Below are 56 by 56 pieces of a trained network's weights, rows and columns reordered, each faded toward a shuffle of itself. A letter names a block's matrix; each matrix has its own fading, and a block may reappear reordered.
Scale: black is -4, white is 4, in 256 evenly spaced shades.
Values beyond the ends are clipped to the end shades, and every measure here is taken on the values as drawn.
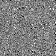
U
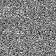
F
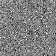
F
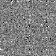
U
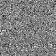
F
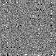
U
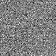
F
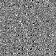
F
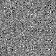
U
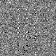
U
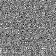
F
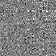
U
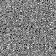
F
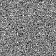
F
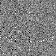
U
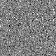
U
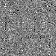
U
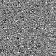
F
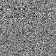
F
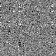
U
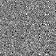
U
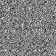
F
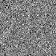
F
